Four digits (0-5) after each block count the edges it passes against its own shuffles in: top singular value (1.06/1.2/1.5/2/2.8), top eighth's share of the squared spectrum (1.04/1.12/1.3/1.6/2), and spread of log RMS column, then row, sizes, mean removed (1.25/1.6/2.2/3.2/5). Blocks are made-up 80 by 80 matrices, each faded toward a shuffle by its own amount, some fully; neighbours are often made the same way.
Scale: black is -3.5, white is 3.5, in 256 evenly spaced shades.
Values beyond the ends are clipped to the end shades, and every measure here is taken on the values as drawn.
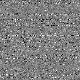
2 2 0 3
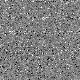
1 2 0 2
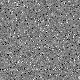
1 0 0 0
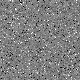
1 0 0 0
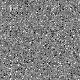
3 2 1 0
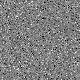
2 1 0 0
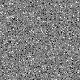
3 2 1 1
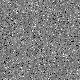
0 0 0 0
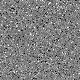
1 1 0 0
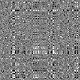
5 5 3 3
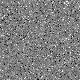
1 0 0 0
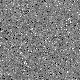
1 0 0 0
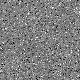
0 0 0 0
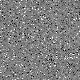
2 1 0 0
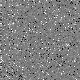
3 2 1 1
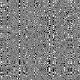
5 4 3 2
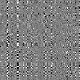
5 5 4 3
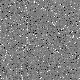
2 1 0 0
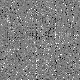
3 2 1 0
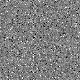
3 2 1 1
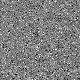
1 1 0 0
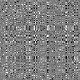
5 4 3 3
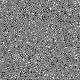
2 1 0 0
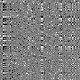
5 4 3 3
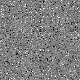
3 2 1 0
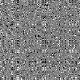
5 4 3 2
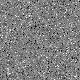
2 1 0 0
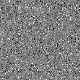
3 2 1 1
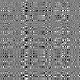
5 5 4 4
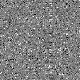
3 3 1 1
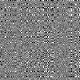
5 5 3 3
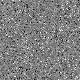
0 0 0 0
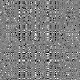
5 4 3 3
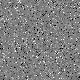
2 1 0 0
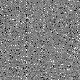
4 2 1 0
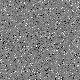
0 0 0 0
